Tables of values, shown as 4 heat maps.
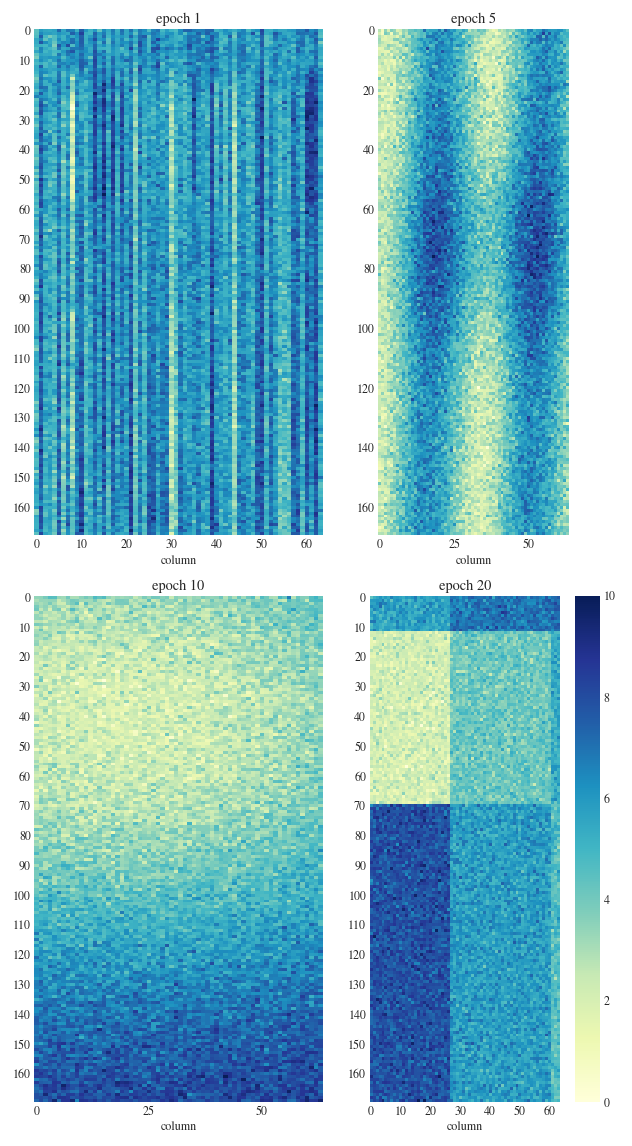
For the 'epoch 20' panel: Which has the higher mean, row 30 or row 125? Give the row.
125
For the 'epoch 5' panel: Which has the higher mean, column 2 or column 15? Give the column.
15
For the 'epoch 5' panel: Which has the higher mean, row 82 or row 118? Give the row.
82
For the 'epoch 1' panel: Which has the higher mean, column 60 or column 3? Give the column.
60
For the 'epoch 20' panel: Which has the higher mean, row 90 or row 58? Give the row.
90
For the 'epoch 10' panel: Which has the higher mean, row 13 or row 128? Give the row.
128
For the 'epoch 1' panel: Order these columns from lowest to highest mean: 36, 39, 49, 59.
59, 36, 49, 39
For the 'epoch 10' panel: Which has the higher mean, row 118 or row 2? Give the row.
118
